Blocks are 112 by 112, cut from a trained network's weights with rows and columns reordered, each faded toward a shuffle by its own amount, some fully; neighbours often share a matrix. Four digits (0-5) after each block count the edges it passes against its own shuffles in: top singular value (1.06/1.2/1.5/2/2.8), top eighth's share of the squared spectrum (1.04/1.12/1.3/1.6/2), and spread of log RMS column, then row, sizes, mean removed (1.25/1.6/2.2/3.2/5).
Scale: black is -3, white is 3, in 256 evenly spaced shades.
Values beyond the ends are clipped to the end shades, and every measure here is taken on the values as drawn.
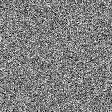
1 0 0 0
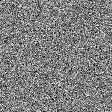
0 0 0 0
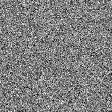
2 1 0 0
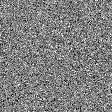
0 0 0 0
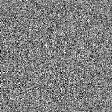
3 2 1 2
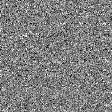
3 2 1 2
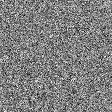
1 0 0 0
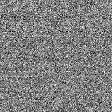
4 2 0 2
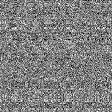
4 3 1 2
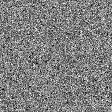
1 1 0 0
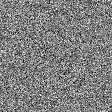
0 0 0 0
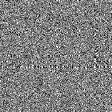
4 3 1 2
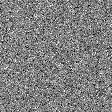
0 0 0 0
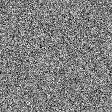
1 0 0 0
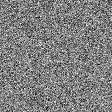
2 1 0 0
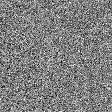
0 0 0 0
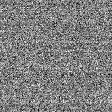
3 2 0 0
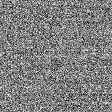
3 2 0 1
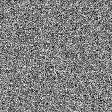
2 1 0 0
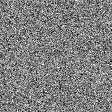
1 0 0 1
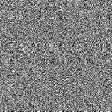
4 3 1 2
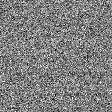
2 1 0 0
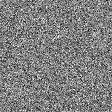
1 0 0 0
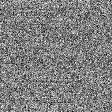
3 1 0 0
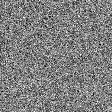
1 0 0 0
